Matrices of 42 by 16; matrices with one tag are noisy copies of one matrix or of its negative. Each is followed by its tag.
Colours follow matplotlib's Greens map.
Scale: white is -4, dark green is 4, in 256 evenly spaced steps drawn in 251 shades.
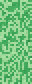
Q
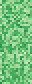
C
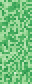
Q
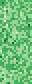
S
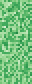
Q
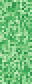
Q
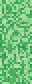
C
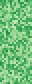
S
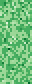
S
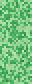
S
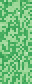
Q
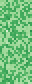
S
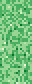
C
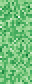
S
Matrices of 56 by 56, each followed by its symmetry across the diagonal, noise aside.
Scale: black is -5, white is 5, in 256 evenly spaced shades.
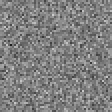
neither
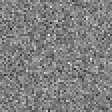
neither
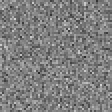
neither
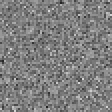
symmetric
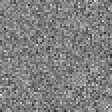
symmetric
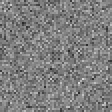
symmetric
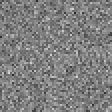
symmetric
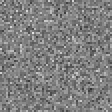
symmetric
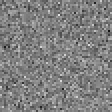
neither
